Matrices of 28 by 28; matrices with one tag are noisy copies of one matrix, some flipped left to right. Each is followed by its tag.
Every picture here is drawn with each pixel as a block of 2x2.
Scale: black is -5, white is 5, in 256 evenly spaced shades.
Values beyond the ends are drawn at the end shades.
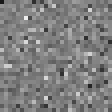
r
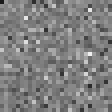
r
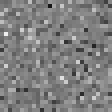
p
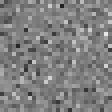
p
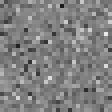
p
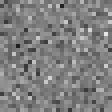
p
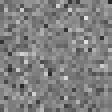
r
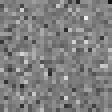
r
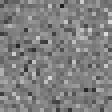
p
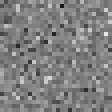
p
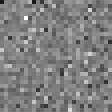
r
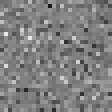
p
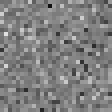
p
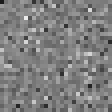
r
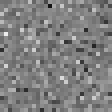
p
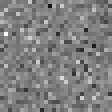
p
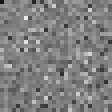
r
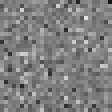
r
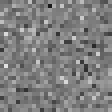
p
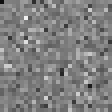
r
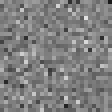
r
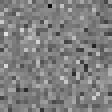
p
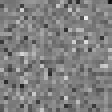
r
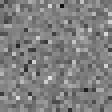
p
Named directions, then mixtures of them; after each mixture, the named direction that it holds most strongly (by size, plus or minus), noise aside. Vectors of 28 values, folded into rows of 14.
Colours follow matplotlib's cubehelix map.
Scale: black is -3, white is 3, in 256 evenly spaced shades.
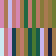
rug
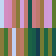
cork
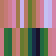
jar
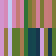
rug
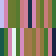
cork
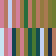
rug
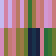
cork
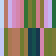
rug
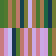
jar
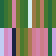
cork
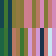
rug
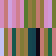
rug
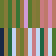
rug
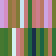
cork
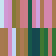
cork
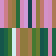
cork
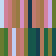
cork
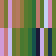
rug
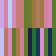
rug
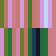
jar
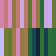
cork
